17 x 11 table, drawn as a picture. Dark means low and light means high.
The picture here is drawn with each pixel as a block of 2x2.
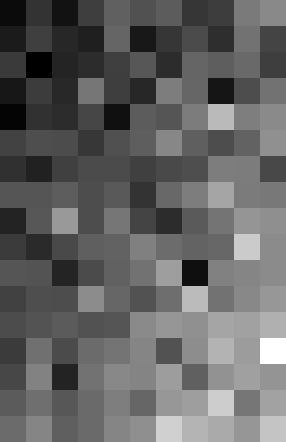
Ninth with the lowest average: top left. Ninth with the highest average: bottom right. Stripes: none. Slope: up to the bottom right.
